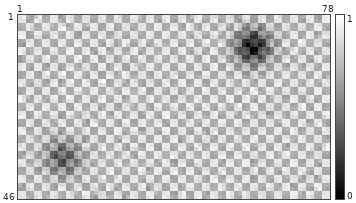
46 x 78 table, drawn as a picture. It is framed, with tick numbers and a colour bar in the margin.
The ninth with the lowest average is the top right. Two dips sink into the field. No row or column stands out.
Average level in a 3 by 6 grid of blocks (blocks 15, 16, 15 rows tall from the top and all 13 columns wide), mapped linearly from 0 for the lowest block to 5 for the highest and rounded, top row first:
5 5 5 5 0 5
5 5 5 5 5 5
3 4 5 5 5 5
